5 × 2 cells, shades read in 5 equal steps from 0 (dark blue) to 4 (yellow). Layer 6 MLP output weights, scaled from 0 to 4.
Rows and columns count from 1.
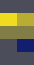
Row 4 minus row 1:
0 -1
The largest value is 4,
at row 2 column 1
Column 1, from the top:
1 4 2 1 1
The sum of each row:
2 7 4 1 2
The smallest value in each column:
1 0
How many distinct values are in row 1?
1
